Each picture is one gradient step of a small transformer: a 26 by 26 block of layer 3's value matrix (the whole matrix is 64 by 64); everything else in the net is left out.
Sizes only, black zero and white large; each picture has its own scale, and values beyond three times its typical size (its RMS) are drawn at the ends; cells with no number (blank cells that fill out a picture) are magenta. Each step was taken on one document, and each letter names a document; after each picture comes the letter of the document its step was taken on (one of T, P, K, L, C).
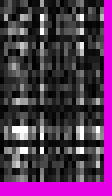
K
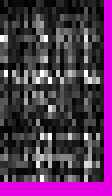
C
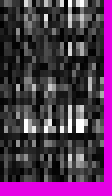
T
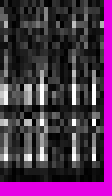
C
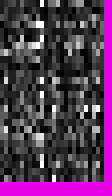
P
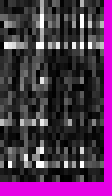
P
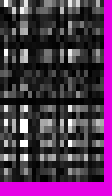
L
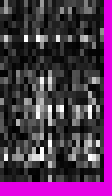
C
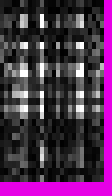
K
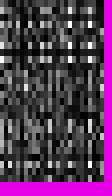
T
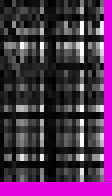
K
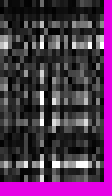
P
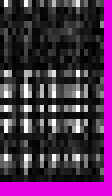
L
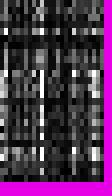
C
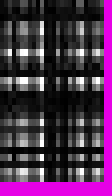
K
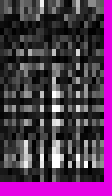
P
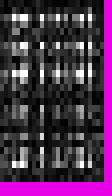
K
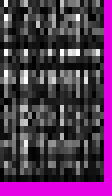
L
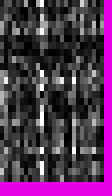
C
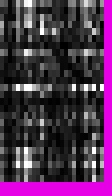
T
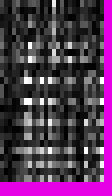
T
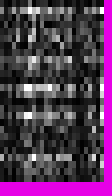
T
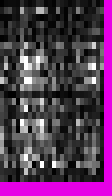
P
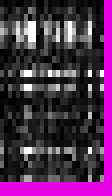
T
